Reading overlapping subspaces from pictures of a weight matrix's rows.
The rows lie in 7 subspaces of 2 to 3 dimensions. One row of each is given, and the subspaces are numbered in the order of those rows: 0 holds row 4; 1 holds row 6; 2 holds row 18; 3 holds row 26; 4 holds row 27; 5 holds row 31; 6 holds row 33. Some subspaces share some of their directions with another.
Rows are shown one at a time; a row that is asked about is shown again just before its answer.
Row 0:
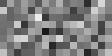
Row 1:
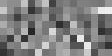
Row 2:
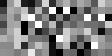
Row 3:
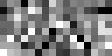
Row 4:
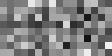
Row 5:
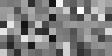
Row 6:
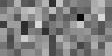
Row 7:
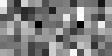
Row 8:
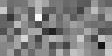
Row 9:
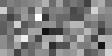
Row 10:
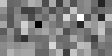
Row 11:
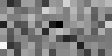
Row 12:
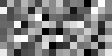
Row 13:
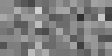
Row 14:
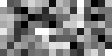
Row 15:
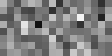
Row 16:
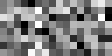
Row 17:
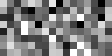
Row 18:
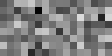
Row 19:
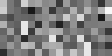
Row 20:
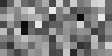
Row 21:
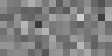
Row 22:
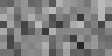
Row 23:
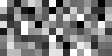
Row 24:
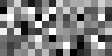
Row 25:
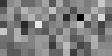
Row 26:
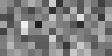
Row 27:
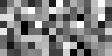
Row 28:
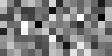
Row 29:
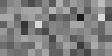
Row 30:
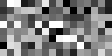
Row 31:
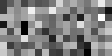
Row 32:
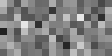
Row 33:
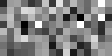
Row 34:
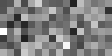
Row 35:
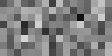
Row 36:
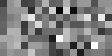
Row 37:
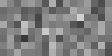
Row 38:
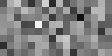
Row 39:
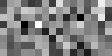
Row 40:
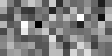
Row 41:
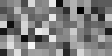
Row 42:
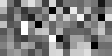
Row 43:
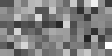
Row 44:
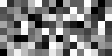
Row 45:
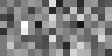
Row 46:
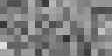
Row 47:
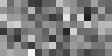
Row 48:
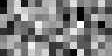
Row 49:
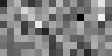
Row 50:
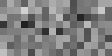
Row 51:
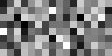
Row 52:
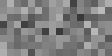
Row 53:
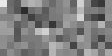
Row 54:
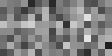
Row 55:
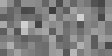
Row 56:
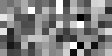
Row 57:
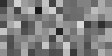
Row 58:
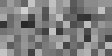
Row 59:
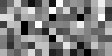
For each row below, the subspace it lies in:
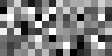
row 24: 1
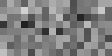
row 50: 0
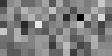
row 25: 6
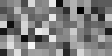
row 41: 3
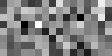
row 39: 0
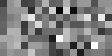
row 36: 4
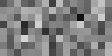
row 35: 1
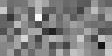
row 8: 1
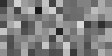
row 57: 2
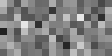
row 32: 6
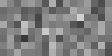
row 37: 1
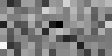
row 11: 5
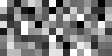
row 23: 2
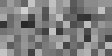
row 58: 0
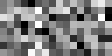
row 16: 2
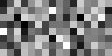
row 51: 6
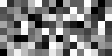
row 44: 1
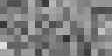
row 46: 5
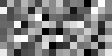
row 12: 1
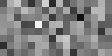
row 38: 5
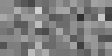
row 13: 2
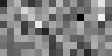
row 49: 3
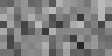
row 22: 5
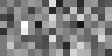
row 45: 3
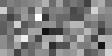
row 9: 1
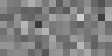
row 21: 2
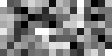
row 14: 3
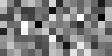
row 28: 6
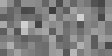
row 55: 0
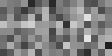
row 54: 0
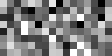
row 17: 4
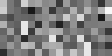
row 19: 5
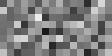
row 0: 1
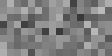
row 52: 0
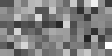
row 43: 0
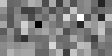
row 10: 6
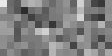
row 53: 3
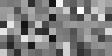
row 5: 3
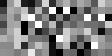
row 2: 4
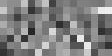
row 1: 5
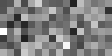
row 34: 6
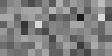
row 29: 2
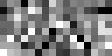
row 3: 5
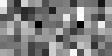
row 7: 3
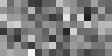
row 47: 6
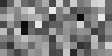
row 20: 0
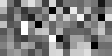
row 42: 4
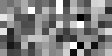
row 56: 4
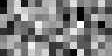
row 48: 3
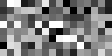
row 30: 5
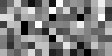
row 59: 6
